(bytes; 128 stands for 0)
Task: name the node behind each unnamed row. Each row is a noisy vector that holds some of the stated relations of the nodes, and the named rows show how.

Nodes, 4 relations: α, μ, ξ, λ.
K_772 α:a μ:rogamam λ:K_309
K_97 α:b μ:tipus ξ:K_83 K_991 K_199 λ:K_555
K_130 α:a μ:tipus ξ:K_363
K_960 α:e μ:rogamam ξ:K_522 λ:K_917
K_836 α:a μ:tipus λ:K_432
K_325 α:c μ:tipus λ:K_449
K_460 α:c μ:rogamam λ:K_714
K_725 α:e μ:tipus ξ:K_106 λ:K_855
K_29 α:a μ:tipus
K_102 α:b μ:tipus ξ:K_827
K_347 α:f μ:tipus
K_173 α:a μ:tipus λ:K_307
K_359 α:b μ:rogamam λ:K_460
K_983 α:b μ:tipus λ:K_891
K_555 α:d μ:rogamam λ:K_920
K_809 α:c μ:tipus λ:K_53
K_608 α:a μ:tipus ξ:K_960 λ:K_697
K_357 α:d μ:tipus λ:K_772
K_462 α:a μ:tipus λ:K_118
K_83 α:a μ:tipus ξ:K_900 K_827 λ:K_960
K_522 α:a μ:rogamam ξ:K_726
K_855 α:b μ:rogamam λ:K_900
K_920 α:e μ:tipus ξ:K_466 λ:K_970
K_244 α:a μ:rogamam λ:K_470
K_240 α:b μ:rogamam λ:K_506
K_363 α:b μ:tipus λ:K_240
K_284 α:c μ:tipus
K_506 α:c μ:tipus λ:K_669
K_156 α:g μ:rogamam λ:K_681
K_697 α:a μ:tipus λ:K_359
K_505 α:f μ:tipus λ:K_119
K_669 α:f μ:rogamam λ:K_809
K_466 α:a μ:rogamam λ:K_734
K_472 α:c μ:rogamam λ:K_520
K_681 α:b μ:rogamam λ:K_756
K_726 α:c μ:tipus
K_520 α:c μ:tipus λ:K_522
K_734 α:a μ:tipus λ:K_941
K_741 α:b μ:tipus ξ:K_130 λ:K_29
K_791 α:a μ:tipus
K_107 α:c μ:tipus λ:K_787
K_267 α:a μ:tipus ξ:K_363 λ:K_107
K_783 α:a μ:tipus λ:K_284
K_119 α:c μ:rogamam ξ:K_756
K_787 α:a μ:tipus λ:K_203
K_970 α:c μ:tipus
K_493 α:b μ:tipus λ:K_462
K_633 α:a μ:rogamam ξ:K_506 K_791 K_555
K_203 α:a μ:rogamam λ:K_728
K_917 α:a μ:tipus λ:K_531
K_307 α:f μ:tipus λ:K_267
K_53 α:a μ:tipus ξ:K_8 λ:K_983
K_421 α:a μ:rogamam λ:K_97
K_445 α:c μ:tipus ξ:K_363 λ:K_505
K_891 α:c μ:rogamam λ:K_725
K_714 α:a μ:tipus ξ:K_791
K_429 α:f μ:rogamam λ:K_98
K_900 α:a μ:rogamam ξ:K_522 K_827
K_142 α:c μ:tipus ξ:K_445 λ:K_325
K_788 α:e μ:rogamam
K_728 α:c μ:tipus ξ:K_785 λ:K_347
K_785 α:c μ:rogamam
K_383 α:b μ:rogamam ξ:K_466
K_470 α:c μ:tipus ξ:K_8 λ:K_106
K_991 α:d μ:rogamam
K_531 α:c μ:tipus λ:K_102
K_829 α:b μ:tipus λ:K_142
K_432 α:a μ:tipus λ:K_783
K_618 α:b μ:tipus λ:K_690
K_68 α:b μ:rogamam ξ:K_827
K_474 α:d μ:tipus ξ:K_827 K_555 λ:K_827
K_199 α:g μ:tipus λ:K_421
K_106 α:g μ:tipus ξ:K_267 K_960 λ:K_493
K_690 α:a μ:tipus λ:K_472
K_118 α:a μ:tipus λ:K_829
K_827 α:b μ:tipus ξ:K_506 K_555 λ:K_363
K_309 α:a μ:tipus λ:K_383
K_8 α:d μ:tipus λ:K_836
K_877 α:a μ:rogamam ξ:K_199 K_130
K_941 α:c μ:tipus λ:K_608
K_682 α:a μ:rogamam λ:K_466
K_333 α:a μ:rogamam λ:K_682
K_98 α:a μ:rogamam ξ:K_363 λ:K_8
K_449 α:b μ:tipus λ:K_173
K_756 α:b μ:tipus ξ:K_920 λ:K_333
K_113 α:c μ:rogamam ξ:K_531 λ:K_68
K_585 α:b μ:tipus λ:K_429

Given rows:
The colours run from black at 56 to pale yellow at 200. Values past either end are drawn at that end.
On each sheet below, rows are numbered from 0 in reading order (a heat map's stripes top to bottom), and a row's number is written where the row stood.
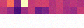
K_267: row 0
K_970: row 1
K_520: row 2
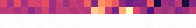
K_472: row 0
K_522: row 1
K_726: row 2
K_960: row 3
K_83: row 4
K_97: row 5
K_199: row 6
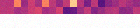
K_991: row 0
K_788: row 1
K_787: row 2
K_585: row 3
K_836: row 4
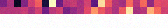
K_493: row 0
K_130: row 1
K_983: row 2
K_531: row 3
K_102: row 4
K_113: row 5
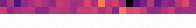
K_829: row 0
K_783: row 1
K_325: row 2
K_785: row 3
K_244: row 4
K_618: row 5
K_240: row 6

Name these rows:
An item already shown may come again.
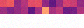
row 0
K_119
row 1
K_900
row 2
K_29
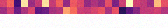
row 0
K_98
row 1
K_787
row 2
K_113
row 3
K_756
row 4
K_347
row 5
K_714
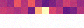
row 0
K_309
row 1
K_83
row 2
K_29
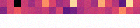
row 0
K_106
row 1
K_383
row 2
K_787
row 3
K_714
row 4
K_917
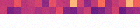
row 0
K_284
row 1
K_725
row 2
K_107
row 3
K_307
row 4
K_728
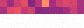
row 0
K_608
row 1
K_855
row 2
K_522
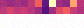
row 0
K_357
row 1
K_267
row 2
K_681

